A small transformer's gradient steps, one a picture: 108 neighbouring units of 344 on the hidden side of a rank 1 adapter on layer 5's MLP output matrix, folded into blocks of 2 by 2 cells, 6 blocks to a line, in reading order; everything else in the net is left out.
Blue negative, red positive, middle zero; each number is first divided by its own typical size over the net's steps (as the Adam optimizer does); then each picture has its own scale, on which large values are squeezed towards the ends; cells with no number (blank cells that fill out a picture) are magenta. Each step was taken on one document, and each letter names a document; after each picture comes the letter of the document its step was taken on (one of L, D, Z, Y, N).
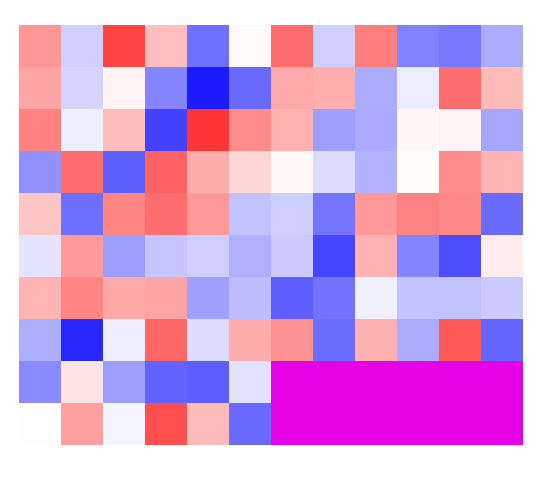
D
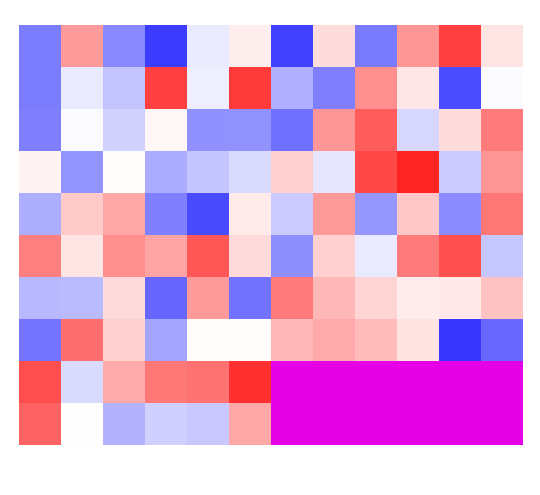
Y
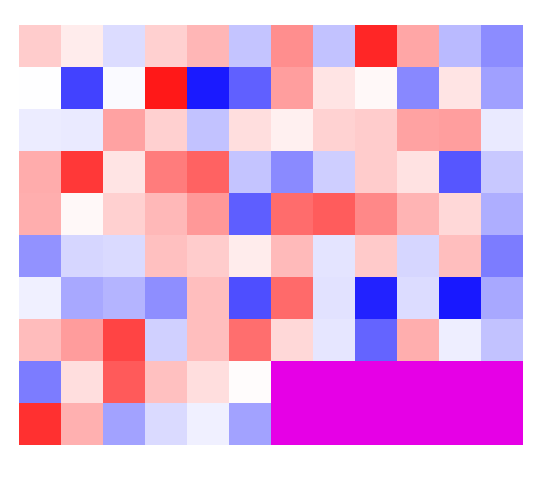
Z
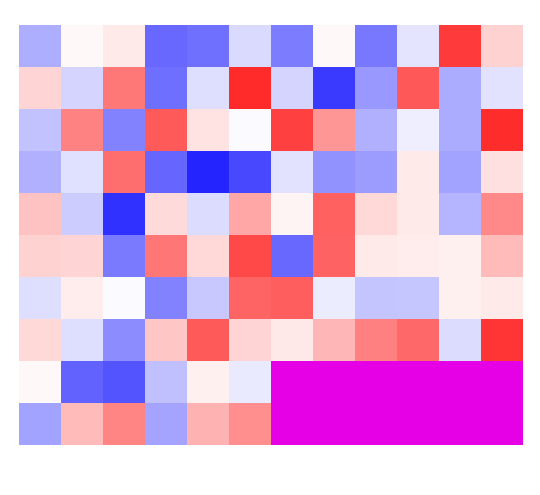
Y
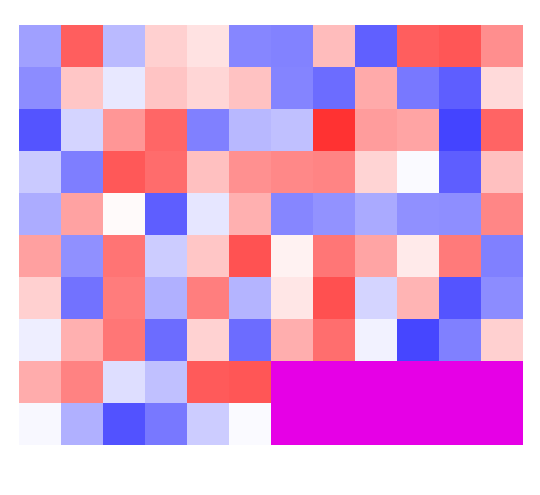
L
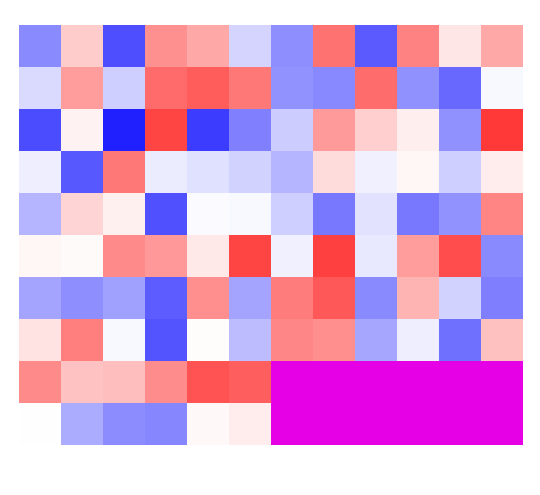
D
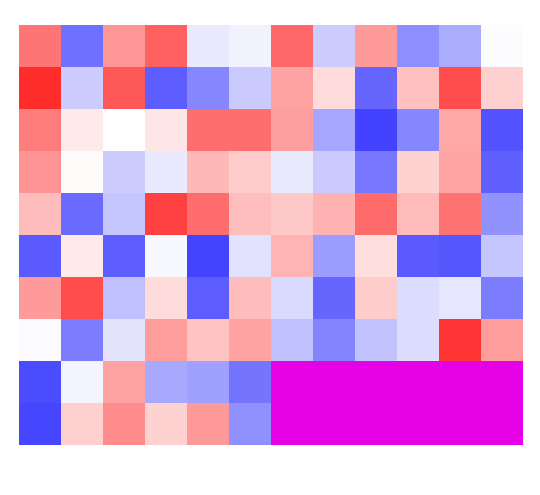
Y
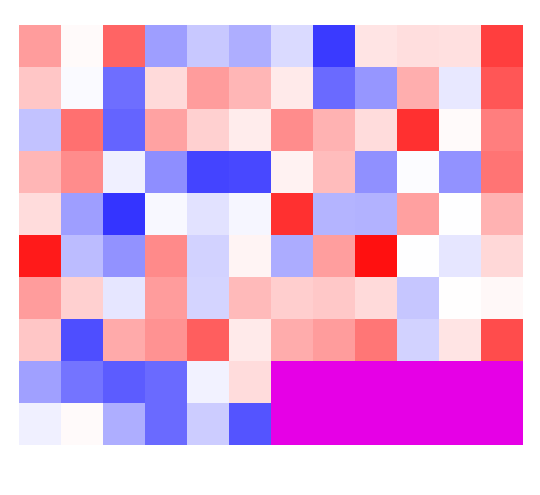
Y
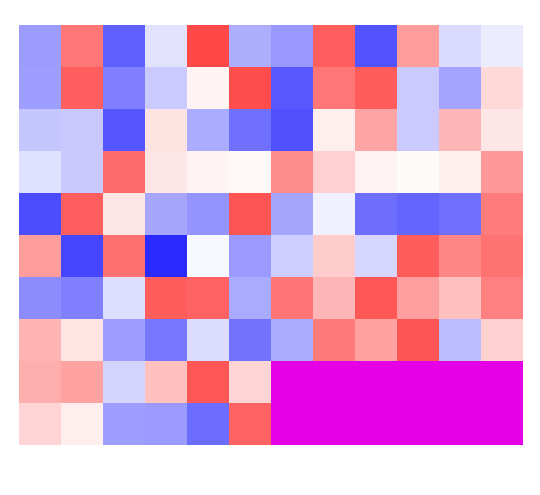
L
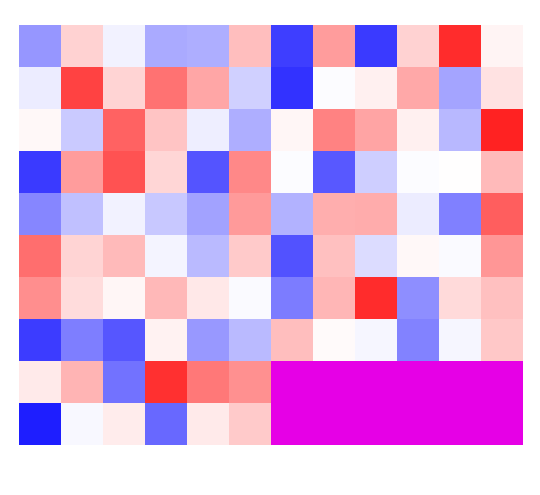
Z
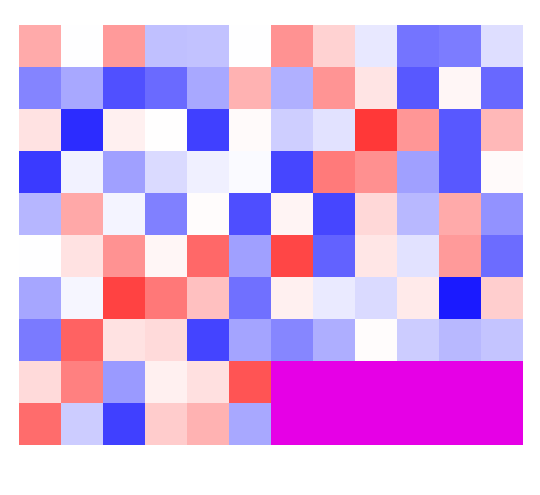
D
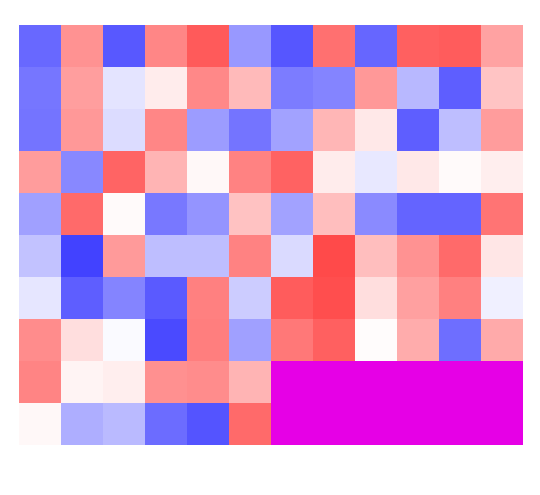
D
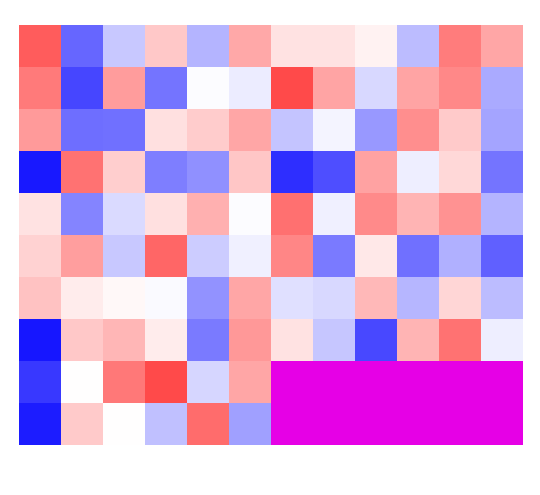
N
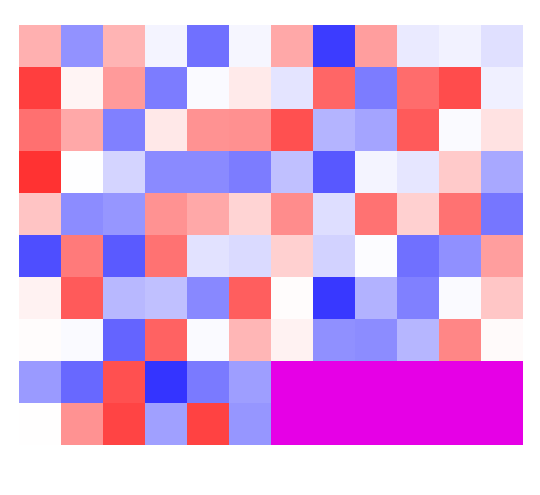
N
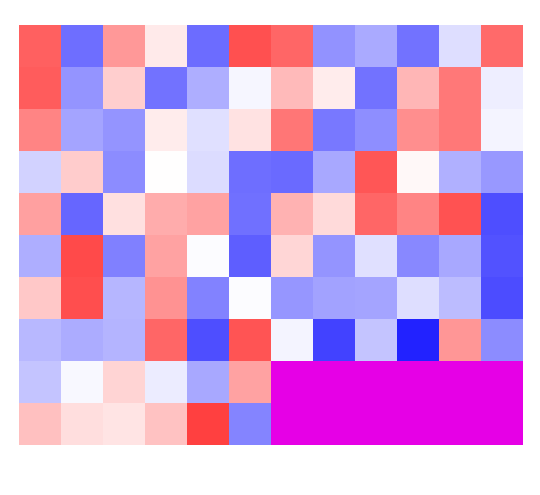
L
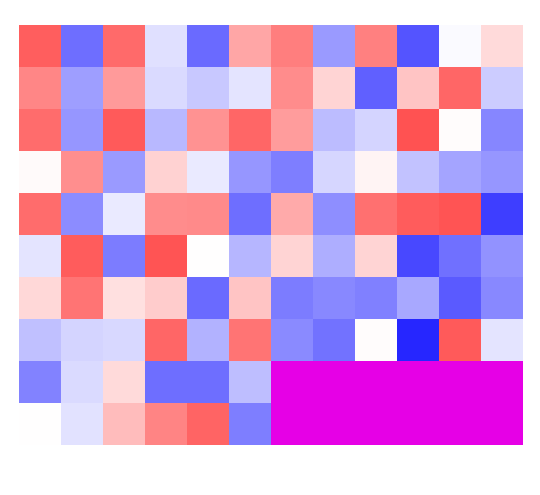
L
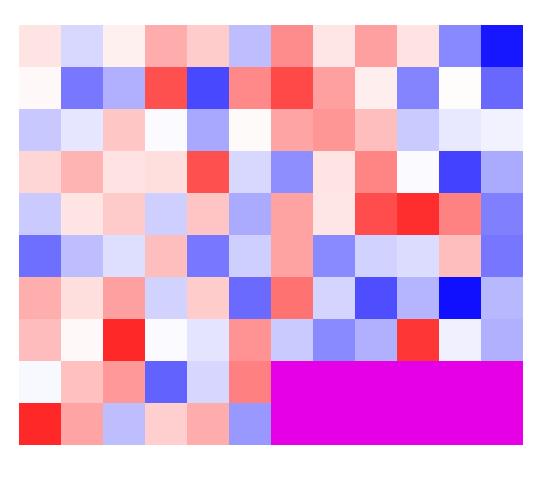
Z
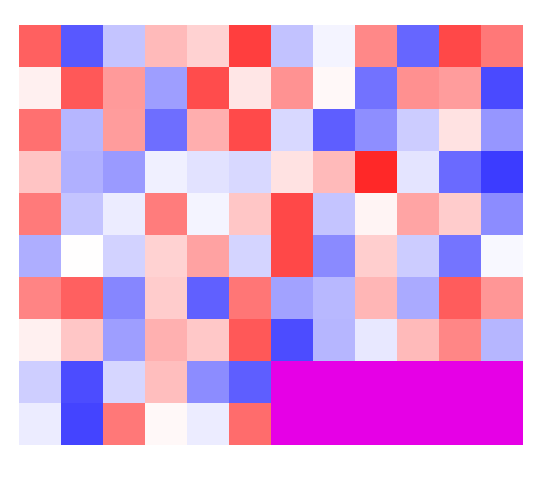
L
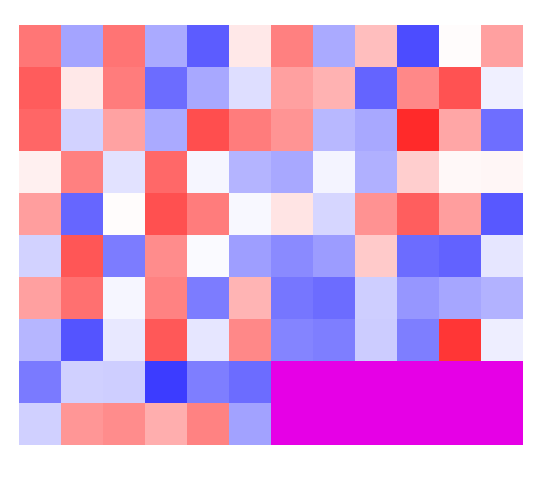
D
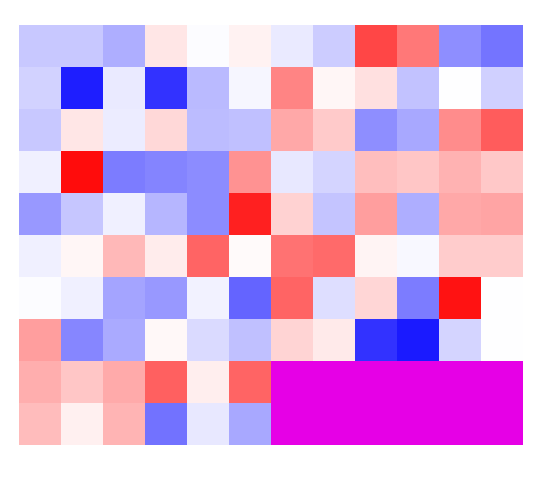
Z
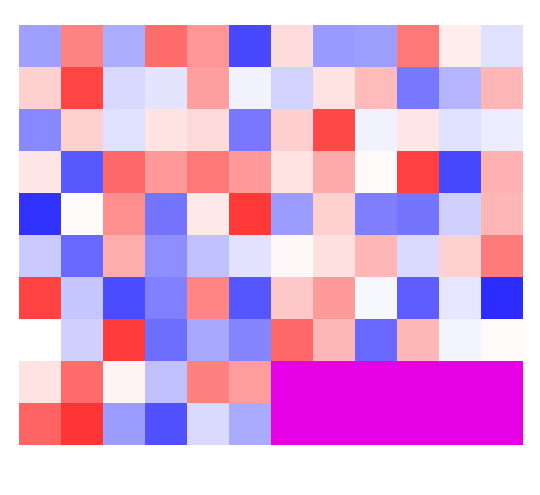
L
